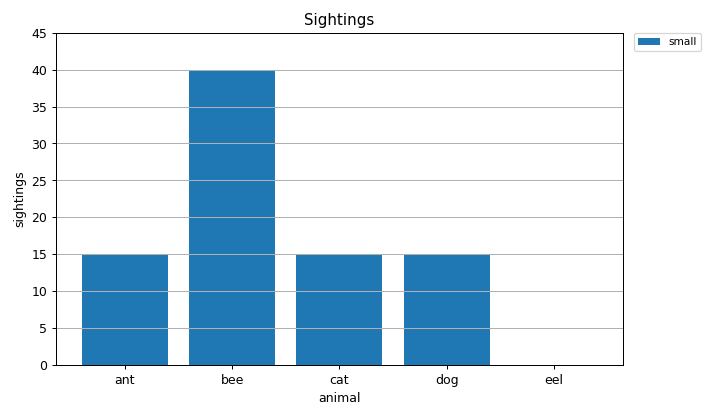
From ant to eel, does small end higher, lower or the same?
lower
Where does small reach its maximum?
bee
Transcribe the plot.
Title: Sightings
x-axis: animal, ticks ant bee cat dog eel
y-axis: sightings, ticks 0 5 10 15 20 25 30 35 40 45
Legend: small
Values:
small: 15 40 15 15 0
